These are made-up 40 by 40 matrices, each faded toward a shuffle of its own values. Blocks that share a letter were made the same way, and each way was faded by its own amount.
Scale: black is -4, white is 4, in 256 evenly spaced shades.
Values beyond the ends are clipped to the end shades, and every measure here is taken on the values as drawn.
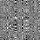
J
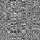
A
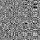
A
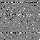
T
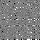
T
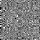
J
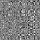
J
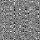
J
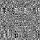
J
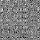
J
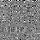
T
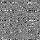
T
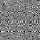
T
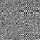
J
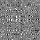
T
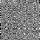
J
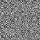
A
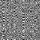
J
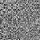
A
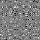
T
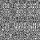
A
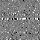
T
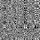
A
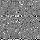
T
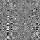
J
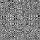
A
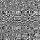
T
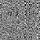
J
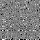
T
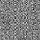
A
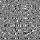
T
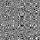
J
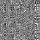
A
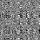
A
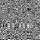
J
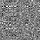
A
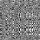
J
